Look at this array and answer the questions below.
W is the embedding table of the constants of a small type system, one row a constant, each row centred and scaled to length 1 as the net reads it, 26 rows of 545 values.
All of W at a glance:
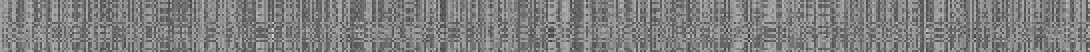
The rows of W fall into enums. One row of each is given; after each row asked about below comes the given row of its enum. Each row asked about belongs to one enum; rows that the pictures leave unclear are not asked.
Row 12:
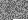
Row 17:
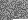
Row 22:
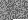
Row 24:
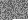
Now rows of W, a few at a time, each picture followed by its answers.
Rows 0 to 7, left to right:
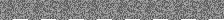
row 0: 24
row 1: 12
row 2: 24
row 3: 24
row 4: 12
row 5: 12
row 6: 22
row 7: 24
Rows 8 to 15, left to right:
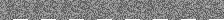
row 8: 22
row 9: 12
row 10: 12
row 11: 17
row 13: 24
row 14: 17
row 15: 17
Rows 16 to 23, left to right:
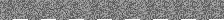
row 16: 24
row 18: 17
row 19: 22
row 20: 17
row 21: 22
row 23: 22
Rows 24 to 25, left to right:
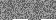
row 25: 12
